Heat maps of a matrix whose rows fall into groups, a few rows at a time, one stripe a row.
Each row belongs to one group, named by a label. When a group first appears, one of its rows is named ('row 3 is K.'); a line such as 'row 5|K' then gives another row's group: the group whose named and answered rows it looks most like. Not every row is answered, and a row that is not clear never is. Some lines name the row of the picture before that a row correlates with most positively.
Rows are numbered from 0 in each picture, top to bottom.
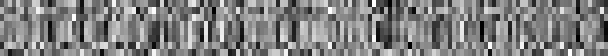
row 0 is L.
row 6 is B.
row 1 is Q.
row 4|L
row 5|L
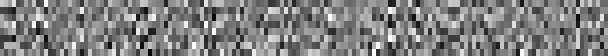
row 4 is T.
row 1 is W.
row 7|L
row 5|W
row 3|B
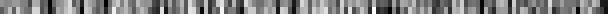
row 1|L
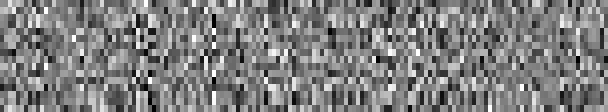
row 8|L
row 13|T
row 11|Q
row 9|B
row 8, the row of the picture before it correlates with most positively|1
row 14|T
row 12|W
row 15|B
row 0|B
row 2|Q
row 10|T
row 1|B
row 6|T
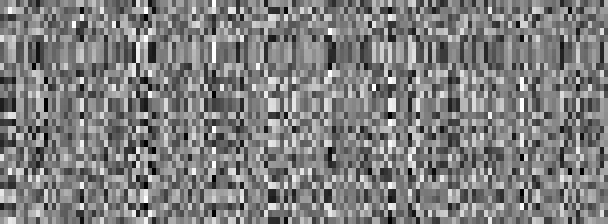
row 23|T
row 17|W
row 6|T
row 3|L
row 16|B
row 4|Q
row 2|W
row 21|T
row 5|B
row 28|B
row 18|T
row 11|W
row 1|B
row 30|Q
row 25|Q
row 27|B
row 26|W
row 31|B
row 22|B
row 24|B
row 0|T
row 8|T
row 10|Q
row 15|W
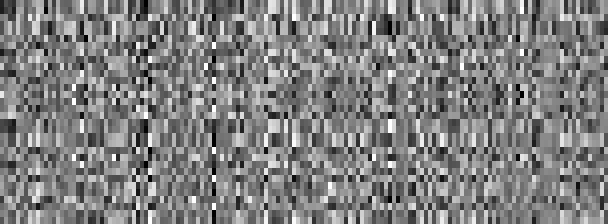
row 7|W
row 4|L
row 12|L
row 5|L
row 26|Q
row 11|T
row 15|T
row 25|T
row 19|Q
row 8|Q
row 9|L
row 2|Q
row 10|W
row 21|T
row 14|L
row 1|W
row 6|T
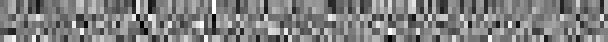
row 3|L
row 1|T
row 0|T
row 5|B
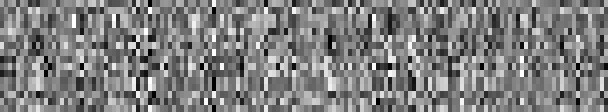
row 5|T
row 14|L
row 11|Q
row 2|L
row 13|T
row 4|B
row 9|L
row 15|Q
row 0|T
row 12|Q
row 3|L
